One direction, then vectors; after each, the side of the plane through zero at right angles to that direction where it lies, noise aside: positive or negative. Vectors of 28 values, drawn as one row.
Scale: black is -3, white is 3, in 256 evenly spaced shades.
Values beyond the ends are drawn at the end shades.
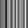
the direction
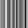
negative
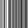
negative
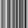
negative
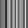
positive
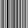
negative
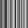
positive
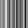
negative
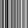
positive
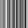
negative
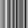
negative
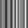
positive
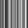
positive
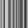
negative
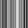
positive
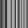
positive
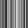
positive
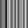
positive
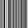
negative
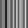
positive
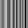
negative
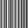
positive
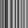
positive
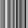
negative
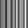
positive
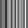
positive
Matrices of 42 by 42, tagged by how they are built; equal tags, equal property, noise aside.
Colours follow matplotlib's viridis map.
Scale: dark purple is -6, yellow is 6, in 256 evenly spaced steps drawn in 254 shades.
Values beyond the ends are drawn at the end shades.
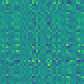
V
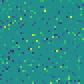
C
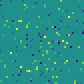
C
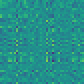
V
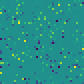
C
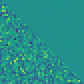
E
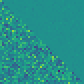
E
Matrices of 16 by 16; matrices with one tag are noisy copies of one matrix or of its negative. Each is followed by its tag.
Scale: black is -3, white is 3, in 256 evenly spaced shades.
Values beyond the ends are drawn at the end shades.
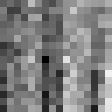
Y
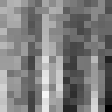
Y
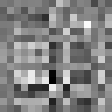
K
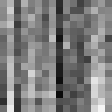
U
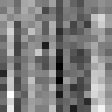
U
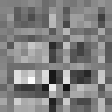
K
